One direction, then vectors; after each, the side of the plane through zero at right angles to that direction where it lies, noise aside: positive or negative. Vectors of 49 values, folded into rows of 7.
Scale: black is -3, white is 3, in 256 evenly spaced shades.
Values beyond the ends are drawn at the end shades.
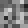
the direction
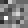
negative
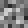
positive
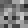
positive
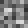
positive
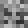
negative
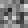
negative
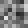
negative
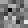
negative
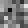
negative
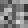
positive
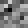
negative
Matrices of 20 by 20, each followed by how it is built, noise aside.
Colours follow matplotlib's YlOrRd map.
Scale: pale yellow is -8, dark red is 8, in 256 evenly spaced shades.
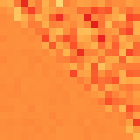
upper triangular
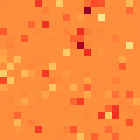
sparse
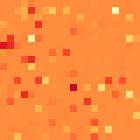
sparse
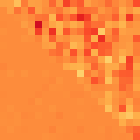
upper triangular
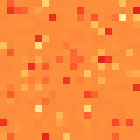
sparse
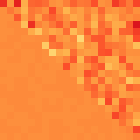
upper triangular
